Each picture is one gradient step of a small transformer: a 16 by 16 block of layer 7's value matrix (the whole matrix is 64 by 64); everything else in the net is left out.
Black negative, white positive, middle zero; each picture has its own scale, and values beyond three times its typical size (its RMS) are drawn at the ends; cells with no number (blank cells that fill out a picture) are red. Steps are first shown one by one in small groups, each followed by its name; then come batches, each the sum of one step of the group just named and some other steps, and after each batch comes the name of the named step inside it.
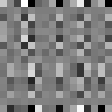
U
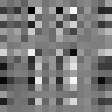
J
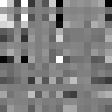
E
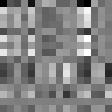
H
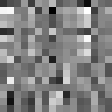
H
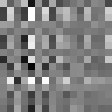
E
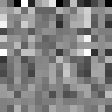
H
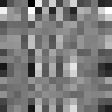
J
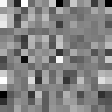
E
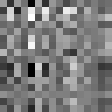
J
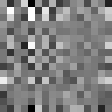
U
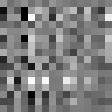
J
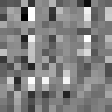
H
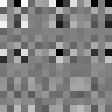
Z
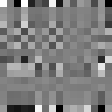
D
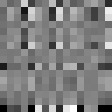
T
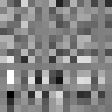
Z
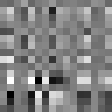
T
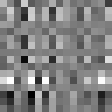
D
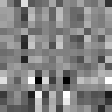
D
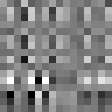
D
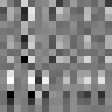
Z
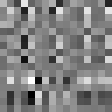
Z
